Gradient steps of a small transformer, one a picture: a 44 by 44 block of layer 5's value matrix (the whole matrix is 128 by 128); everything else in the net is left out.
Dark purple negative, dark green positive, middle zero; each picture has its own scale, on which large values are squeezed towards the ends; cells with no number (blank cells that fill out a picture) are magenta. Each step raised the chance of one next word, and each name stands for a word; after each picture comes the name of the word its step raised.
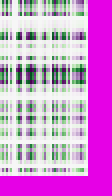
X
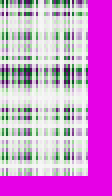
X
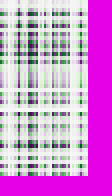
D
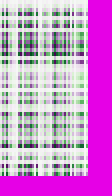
D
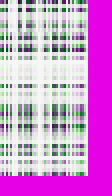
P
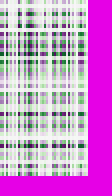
D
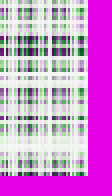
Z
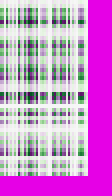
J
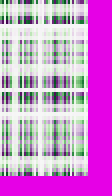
J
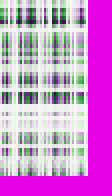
J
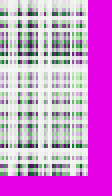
D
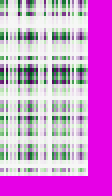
X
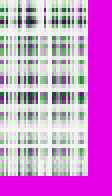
J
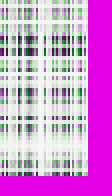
Z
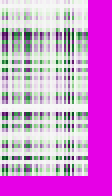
D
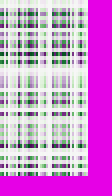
D
